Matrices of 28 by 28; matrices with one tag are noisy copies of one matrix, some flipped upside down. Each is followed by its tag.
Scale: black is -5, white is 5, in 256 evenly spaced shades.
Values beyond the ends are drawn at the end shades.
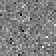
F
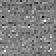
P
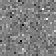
F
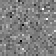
F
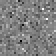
F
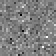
F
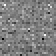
P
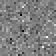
F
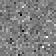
F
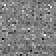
P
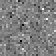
F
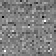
P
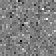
F
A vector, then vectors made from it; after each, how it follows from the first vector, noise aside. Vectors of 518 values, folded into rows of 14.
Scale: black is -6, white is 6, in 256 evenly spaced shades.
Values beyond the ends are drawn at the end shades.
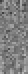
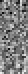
scaled up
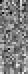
scaled up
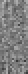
reversed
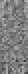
reversed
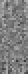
reversed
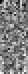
scaled up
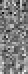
scaled up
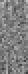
reversed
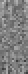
reversed
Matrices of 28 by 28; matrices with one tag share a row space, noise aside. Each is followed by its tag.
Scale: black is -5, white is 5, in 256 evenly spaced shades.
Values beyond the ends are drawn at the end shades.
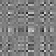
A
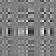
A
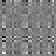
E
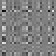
E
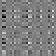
E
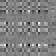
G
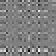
G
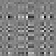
A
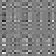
E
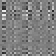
E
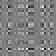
A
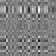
G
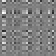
E
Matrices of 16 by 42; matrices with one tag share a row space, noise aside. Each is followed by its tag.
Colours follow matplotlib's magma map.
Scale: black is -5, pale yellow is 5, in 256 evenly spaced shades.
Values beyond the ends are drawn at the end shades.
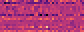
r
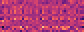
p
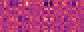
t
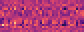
p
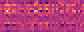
r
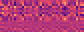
p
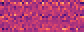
p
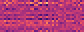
r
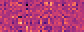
t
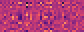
t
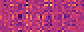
t
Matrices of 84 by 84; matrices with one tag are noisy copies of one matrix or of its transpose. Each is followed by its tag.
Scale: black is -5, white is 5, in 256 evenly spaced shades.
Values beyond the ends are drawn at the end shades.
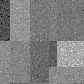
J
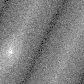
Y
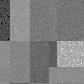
J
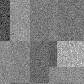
J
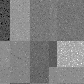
J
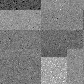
J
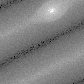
Y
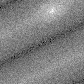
Y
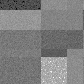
J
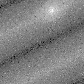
Y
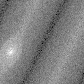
Y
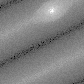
Y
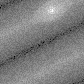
Y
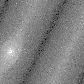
Y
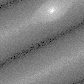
Y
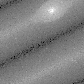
Y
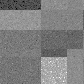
J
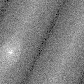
Y
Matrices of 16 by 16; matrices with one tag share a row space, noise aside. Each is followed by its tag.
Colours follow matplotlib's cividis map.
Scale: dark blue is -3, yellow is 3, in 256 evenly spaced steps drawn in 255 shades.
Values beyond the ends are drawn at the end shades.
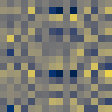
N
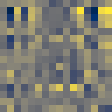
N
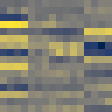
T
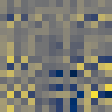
N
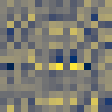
N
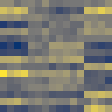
T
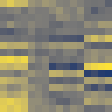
T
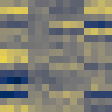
T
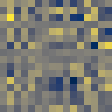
N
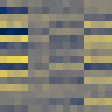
T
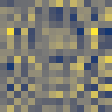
N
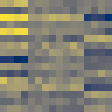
T
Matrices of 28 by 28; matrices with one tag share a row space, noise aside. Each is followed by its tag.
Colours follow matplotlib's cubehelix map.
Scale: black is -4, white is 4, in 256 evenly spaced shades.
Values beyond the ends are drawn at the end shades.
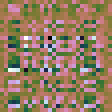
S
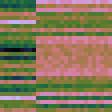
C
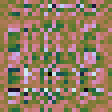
S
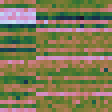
C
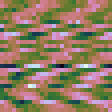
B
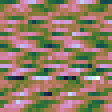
B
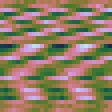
B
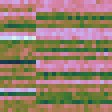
C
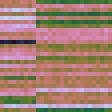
C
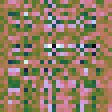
S
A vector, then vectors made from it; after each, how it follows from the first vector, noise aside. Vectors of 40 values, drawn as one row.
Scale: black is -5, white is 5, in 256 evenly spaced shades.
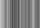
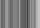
reversed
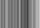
reversed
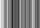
scaled up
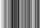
scaled up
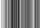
scaled up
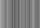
shrunk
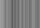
shrunk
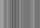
shrunk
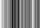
scaled up
